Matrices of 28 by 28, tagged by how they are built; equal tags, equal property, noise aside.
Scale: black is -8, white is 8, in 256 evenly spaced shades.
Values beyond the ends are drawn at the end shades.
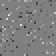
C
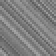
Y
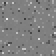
C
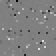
C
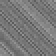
Y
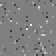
C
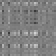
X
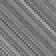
Y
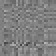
X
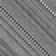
Y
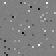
C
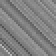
Y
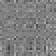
X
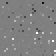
C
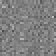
X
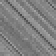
Y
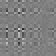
X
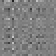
X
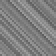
Y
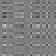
X
